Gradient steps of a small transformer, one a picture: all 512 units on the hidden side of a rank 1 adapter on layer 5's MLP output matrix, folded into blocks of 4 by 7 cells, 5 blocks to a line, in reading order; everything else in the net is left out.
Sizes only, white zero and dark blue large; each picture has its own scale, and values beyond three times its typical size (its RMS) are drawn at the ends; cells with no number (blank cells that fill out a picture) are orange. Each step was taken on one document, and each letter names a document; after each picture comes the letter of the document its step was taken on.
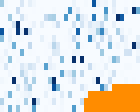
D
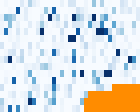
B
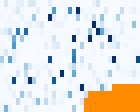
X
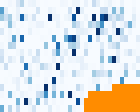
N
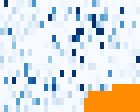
X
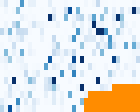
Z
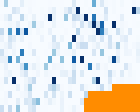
D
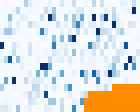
B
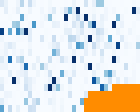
D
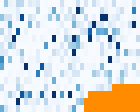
N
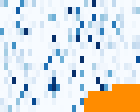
Z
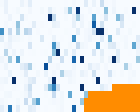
D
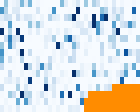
N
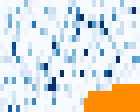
B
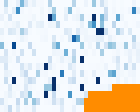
Z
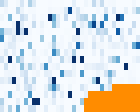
D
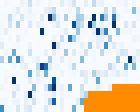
B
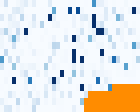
Z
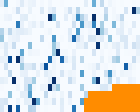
D
